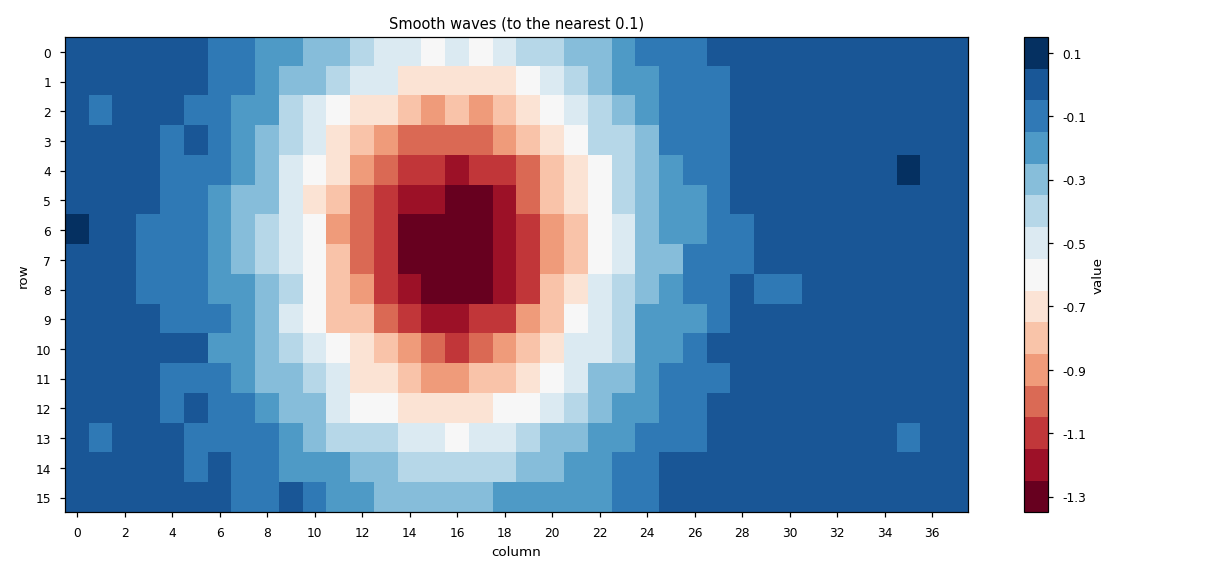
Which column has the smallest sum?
16
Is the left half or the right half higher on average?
right
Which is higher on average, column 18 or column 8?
column 8
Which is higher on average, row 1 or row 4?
row 1
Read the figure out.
Title: Smooth waves (to the nearest 0.1)
x-axis: column, ticks 0 2 4 6 8 10 12 14 16 18 20 22 24 26 28 30 32 34 36
y-axis: row, ticks 0 1 2 3 4 5 6 7 8 9 10 11 12 13 14 15 (0 at the top)
Colour bar: value, ticks -1.3 -1.1 -0.9 -0.7 -0.5 -0.3 -0.1 0.1
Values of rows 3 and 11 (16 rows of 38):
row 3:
0 0 0 0 -0.1 0 -0.1 -0.2 -0.3 -0.4 -0.5 -0.7 -0.8 -0.9 -1 -1 -1 -1 -0.9 -0.8 -0.7 -0.6 -0.4 -0.4 -0.3 -0.1 -0.1 -0.1 0 0 0 0 0 0 0 0 0 0
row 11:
0 0 0 0 -0.1 -0.1 -0.1 -0.2 -0.3 -0.3 -0.4 -0.5 -0.7 -0.7 -0.8 -0.9 -0.9 -0.8 -0.8 -0.7 -0.6 -0.5 -0.3 -0.3 -0.2 -0.1 -0.1 -0.1 0 0 0 0 0 0 0 0 0 0
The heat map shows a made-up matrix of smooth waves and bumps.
